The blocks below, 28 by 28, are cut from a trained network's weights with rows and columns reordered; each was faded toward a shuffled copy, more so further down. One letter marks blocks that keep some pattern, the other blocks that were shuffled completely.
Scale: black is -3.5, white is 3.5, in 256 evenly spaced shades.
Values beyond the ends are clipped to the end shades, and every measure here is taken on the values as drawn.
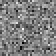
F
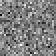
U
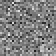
F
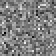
U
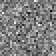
U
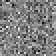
U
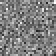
U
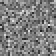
U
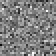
U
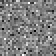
U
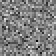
U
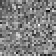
F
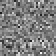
F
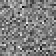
F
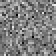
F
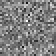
F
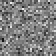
U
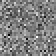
F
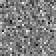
U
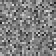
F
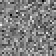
U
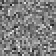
U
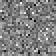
U
